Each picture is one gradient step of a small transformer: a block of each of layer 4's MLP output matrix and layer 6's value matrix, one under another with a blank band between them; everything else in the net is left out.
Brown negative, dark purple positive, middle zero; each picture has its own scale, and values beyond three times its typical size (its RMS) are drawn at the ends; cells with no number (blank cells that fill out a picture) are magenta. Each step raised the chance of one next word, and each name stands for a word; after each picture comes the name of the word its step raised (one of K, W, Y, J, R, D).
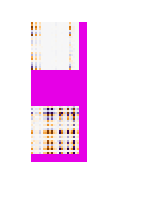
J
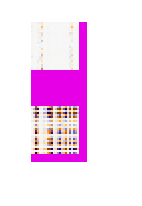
J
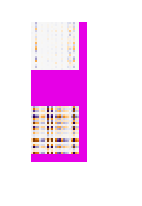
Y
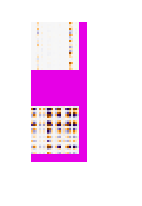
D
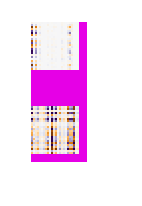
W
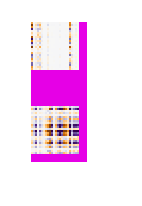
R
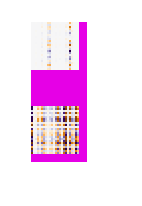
W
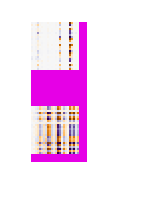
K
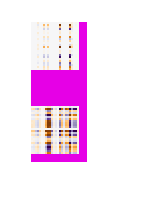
R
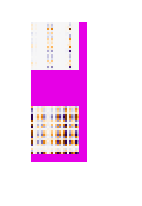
Y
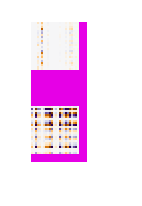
D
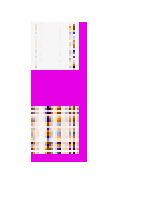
W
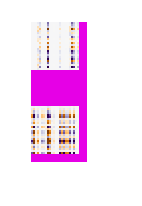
Y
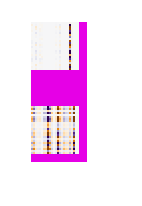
W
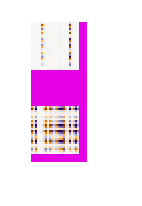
R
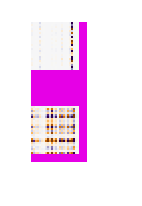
Y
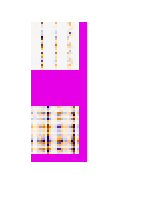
K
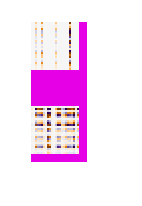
D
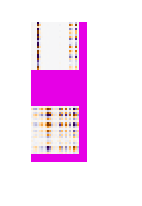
R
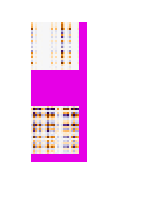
D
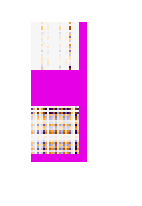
J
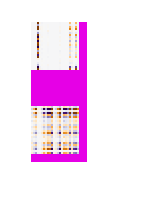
J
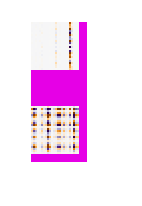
D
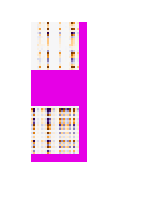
D
